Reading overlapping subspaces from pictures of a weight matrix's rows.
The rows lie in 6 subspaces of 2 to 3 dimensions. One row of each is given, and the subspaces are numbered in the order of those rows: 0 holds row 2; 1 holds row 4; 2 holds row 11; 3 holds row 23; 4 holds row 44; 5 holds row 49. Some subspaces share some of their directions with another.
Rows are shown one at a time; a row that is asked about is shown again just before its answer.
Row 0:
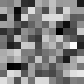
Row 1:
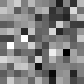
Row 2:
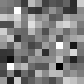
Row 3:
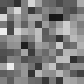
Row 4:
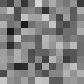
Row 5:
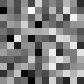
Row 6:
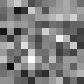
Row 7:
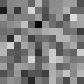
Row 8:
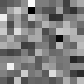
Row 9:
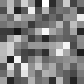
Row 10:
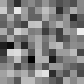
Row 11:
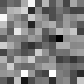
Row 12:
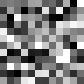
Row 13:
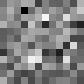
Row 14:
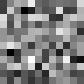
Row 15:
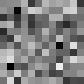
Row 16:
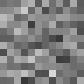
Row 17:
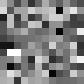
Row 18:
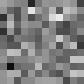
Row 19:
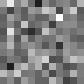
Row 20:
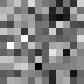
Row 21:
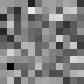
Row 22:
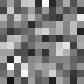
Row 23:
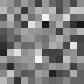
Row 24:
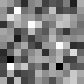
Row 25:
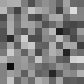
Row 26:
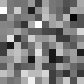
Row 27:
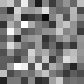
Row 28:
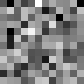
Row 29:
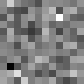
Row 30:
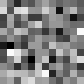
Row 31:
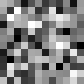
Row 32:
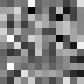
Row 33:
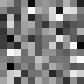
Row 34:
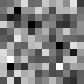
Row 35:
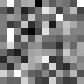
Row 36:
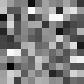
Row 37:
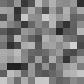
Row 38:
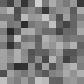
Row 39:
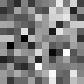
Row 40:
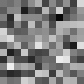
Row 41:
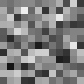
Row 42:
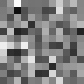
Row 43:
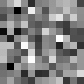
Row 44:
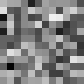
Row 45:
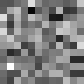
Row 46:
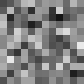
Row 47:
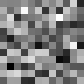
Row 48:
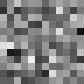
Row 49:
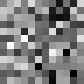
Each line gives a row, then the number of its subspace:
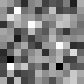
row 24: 0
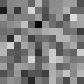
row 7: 4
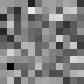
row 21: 0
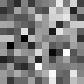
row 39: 5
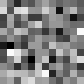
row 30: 3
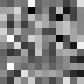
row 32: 4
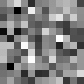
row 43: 3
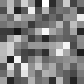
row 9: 2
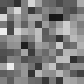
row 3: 4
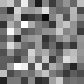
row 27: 1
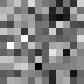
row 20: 5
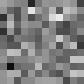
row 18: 5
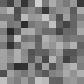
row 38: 1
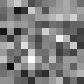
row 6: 3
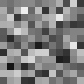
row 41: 2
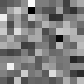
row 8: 2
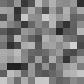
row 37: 1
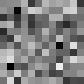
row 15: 0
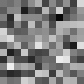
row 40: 2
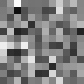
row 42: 4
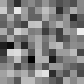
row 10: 3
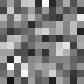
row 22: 2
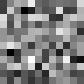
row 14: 3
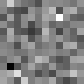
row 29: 1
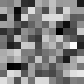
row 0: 1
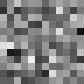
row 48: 3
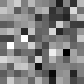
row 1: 5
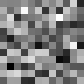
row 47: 2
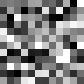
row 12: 2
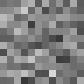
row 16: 2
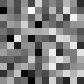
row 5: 4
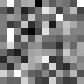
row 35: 1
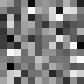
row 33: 4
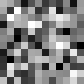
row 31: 0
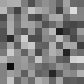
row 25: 5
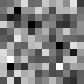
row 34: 0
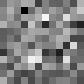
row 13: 3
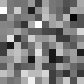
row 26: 4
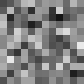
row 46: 0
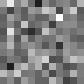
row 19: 1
